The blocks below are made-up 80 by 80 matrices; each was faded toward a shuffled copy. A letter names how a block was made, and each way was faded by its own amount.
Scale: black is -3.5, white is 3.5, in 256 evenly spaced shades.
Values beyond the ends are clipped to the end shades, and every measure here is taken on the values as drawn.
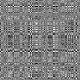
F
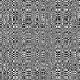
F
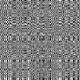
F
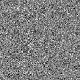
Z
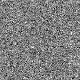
Z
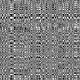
F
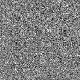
Z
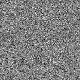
Z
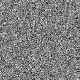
Z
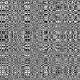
F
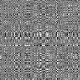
F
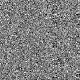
Z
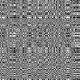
F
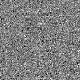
Z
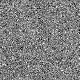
Z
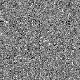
Z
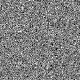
Z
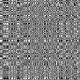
F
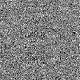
Z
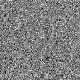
Z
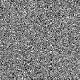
Z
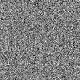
Z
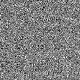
Z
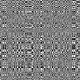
F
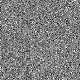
Z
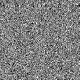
Z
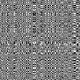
F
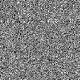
Z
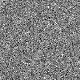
Z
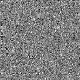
Z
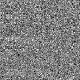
Z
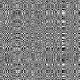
F
